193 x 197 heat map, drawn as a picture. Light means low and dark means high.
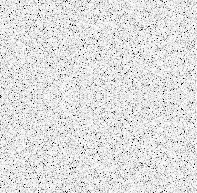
There is no overall slope. On average the colour sits 10% of the way up the scale. The texture is fine-grained noise. Most values sit low, with a long tail of high ones. The top and bottom halves mirror each other. There is no seam.
